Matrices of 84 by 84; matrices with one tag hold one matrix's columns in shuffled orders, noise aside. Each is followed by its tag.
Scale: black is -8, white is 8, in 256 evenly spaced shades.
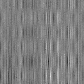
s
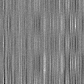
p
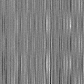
p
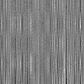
p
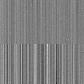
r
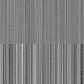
r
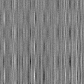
s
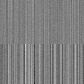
r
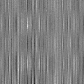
p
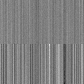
r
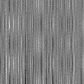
p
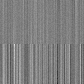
r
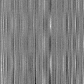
p
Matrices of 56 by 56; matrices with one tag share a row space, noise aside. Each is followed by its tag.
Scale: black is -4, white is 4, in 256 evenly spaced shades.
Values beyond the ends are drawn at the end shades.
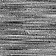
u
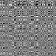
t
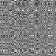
t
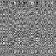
t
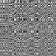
t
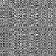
t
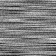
u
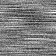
u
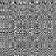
t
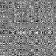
t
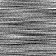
u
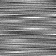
u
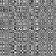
t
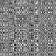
t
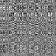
t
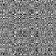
t
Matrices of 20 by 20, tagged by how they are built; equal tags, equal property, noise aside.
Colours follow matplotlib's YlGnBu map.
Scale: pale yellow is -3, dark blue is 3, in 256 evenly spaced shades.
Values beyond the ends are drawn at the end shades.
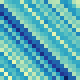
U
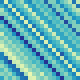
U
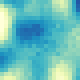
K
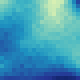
K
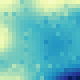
K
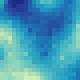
K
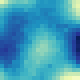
K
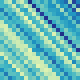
U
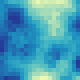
K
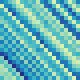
U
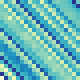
U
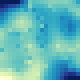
K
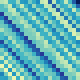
U
